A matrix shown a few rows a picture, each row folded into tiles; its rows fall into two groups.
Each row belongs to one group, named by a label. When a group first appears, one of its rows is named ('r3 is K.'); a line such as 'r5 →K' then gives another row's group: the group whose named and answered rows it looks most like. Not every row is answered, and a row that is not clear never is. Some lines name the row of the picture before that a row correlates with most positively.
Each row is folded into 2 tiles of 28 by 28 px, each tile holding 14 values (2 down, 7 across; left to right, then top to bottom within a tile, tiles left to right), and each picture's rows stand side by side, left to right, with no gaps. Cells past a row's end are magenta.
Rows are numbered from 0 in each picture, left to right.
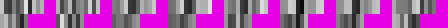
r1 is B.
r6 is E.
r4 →E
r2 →E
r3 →E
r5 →E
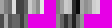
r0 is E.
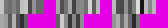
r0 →B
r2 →B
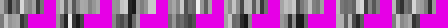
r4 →B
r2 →E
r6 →B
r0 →B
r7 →B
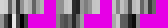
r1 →E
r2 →B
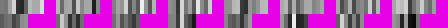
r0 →E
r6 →B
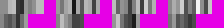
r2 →B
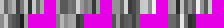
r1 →B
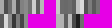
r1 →B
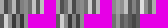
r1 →B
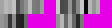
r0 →E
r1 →B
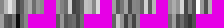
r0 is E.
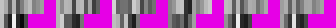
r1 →B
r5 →E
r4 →E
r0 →E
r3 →E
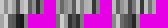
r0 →B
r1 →B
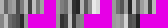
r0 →B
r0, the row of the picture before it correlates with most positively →2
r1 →E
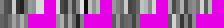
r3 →B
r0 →E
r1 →B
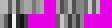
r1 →B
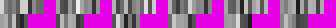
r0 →B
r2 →B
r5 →B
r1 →B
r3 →B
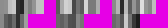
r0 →E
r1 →E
